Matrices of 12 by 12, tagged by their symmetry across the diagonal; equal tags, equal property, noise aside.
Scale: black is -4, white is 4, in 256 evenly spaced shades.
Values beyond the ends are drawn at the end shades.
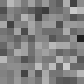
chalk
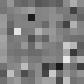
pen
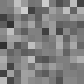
pen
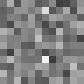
chalk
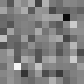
pen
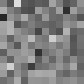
pen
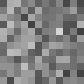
chalk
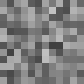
pen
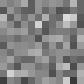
chalk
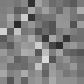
pen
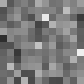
chalk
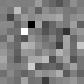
pen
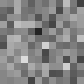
chalk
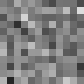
pen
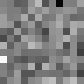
pen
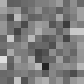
chalk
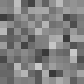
pen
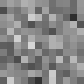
chalk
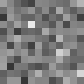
chalk
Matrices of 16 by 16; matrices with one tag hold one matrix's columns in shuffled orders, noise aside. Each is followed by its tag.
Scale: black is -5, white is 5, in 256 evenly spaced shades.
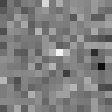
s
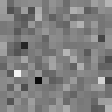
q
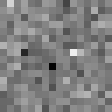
s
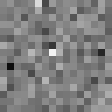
s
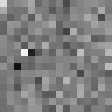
s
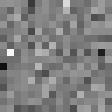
s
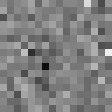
s
